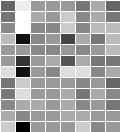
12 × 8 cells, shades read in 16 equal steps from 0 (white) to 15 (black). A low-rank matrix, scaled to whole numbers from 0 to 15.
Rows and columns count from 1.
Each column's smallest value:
2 0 5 5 2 2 4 4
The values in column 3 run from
5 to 7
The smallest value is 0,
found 2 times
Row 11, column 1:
5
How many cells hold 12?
1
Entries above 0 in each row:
8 7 7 8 8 8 8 8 8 8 8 8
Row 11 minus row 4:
1 -7 -1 0 -6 0 -2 2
